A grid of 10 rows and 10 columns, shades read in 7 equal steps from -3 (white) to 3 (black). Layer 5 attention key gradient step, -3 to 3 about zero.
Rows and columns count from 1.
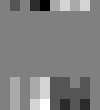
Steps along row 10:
down up down down up up down up down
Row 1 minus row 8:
0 2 0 3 5 -2 -3 -1 -3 0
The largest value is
3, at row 1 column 5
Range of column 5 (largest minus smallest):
6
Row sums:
0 0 0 0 0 0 0 -1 0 0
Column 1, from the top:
0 0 0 0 0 0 0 0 0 0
